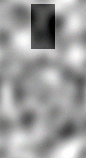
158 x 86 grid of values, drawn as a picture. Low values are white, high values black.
Values change most from cell to cell in the top middle. The top middle is the ninth with the highest average. An odd patch, higher than its surroundings, sits in the top middle.
